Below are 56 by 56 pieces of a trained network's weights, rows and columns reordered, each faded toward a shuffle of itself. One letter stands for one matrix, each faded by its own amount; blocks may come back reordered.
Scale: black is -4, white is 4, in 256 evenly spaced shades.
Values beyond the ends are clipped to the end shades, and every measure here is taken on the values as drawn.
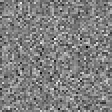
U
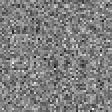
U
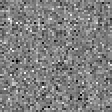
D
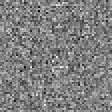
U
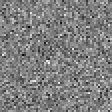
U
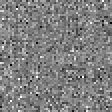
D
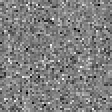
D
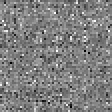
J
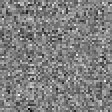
U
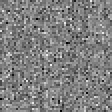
D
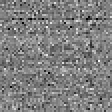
J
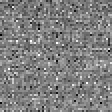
J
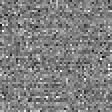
J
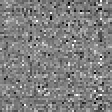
J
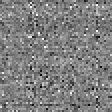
J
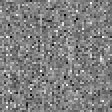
D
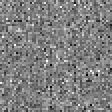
D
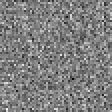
U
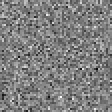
U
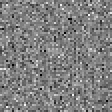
D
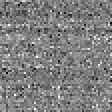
J
